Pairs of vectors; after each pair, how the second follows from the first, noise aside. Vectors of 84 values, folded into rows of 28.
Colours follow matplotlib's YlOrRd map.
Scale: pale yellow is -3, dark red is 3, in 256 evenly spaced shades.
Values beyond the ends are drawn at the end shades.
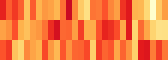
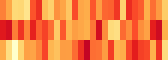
wrapped around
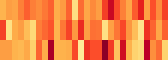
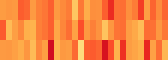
shrunk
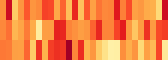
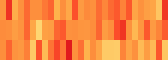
shrunk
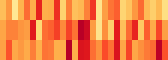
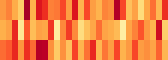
wrapped around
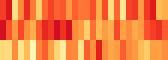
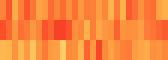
shrunk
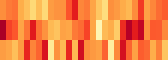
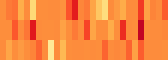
partly zeroed
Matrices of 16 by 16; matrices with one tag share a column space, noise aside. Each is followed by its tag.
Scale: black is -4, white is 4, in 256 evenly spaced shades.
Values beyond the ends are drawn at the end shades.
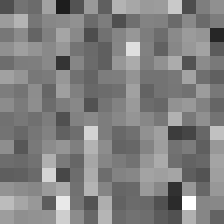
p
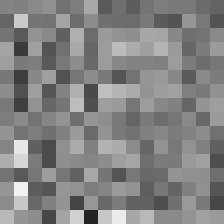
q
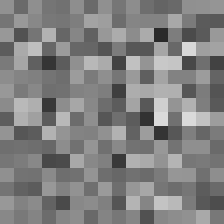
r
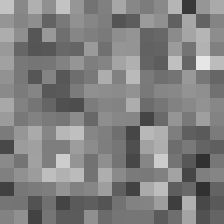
p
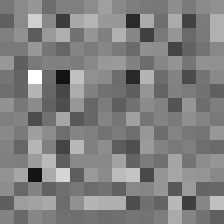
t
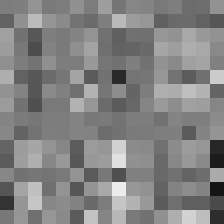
q
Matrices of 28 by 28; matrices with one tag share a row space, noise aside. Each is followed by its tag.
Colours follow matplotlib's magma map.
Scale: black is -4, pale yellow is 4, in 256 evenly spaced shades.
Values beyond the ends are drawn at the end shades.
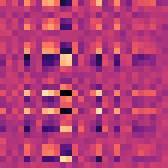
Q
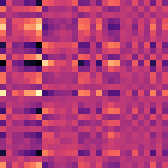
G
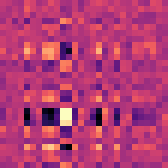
Q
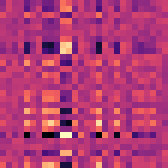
Q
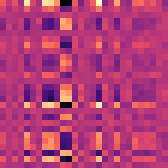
Q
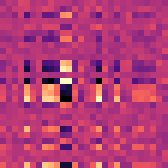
Q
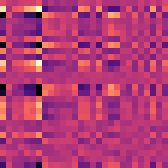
G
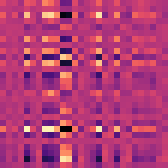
Q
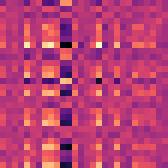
Q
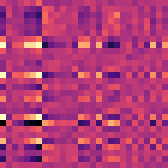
G
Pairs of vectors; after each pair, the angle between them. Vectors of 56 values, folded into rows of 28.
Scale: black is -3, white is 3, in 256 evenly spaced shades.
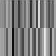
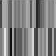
orthogonal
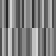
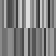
orthogonal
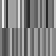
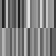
nearly opposite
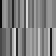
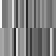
nearly opposite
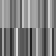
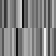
partly opposed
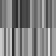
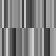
orthogonal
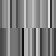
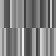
nearly opposite
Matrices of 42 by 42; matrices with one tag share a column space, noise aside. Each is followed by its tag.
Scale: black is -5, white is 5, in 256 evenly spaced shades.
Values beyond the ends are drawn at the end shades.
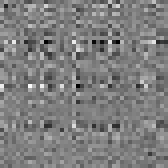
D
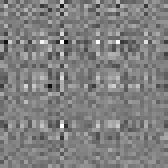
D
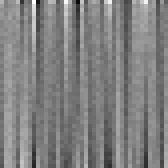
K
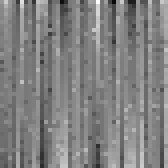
K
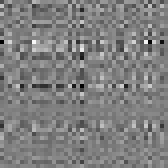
D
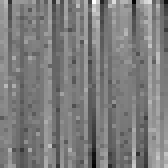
K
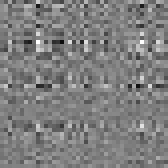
D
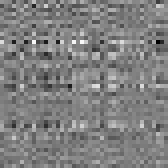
D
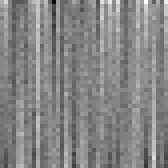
K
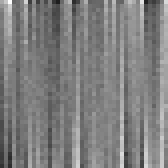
K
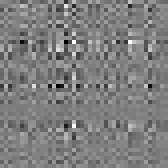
D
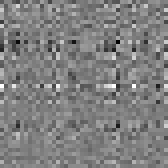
D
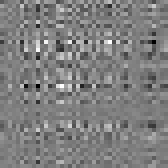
D
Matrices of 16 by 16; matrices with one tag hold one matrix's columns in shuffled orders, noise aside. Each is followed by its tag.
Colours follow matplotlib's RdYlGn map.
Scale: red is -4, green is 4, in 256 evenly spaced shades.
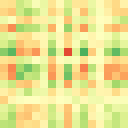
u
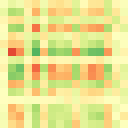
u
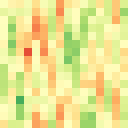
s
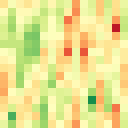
s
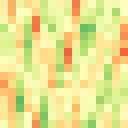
s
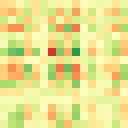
u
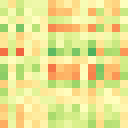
u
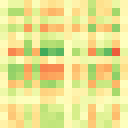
u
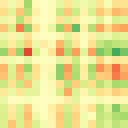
u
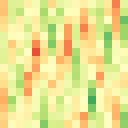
s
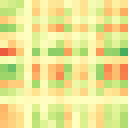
u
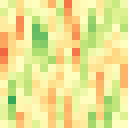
s
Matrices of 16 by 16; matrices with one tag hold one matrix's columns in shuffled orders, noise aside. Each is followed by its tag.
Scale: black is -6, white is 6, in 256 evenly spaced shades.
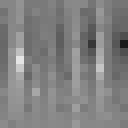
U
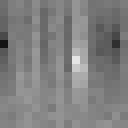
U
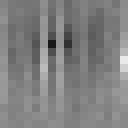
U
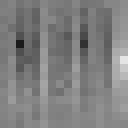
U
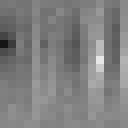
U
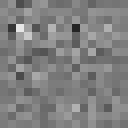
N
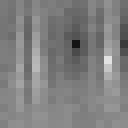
U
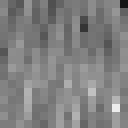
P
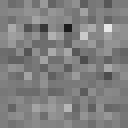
N
